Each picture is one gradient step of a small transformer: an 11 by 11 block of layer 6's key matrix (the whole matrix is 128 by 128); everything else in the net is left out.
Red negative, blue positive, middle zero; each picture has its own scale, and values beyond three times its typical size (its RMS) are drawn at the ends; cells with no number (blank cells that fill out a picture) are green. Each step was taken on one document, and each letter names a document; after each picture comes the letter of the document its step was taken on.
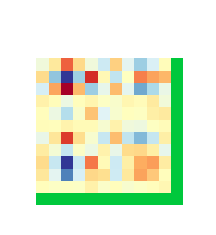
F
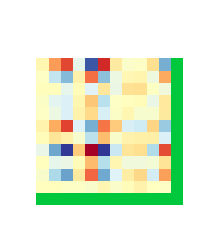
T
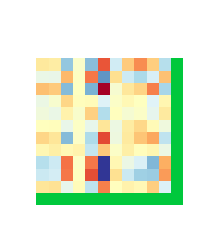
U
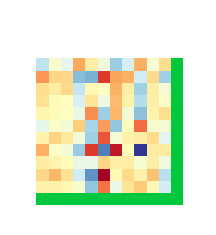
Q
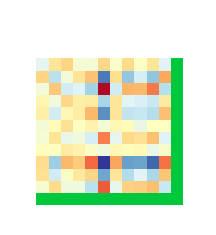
U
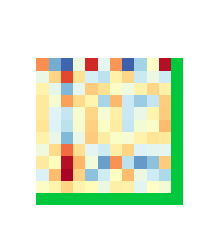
F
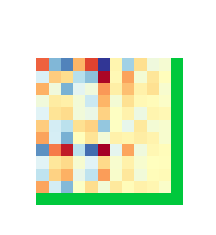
T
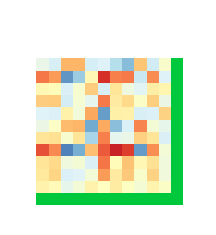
Q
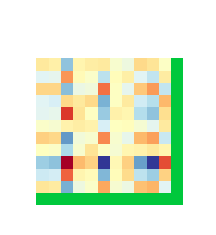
U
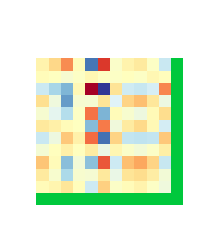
Q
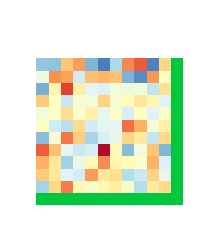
T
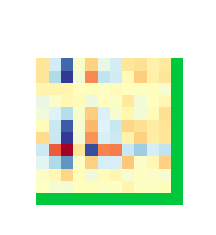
F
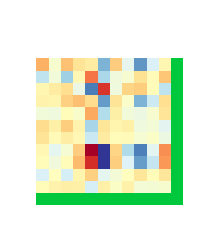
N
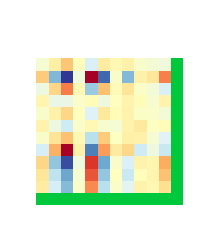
F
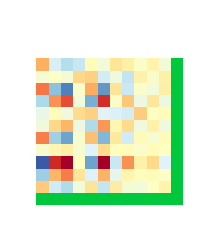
N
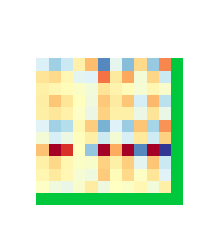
T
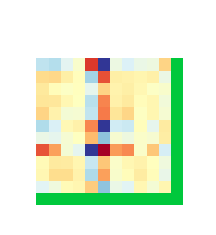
T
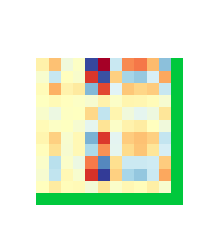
U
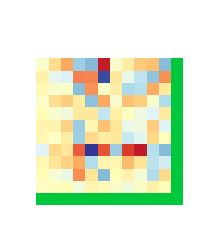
U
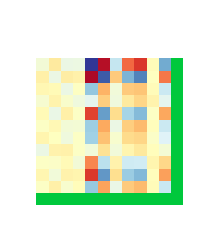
N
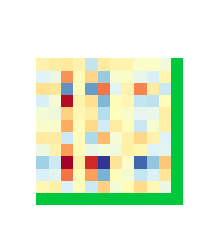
F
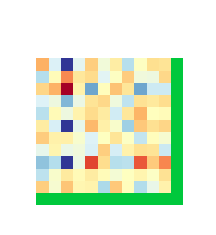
F
